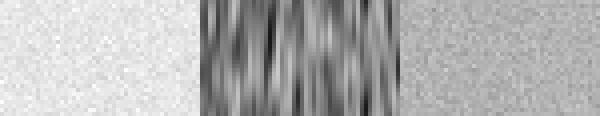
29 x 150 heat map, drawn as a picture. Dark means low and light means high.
It is made of 1 by 3 panels. Panel 1,1: very high, fine-grained, faint in contrast. Panel 1,2: middling, streaked downward, strong in contrast. Panel 1,3: high, fine-grained, faint in contrast.
